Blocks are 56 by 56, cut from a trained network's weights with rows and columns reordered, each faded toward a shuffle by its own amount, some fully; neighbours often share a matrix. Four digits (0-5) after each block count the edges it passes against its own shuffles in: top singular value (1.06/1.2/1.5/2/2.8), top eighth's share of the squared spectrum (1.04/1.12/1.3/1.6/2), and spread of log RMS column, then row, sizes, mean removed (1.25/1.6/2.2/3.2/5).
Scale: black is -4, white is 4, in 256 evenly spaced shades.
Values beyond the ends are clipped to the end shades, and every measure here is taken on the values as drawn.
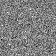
2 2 0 0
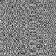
4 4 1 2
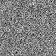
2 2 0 0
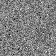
0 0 0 0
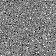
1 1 0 0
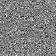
3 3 0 1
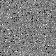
0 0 0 0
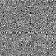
3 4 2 2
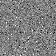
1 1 0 0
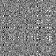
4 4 2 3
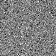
2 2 1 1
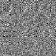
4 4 2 2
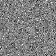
3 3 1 1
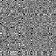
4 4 2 2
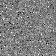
0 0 0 0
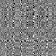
4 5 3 2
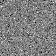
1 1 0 0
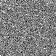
0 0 0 0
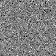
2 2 0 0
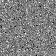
0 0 0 0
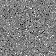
0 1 0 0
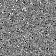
0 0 0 0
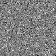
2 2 0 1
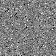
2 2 0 0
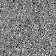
2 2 0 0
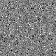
3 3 0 1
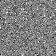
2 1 0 0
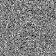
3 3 1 1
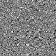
3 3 1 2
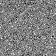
1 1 0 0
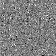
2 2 0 1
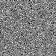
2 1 0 0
